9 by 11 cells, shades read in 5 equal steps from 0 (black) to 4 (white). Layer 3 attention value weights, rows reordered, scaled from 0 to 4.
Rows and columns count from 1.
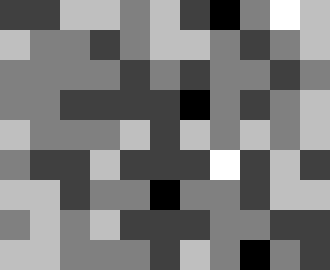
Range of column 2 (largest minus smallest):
2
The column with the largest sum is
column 1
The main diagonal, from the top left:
1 2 2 1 3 1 2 2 0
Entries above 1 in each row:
7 9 8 5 10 4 8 6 8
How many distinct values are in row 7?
4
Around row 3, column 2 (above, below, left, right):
2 2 2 2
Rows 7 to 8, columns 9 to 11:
1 3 3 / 2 1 1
